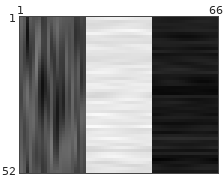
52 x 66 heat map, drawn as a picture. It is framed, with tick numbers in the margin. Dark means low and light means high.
The table splits into one row of 3 panels. Panel 1,1: low, streaked downward. Panel 1,2: very high, streaked across, faint in contrast. Panel 1,3: very low, streaked across, faint in contrast.
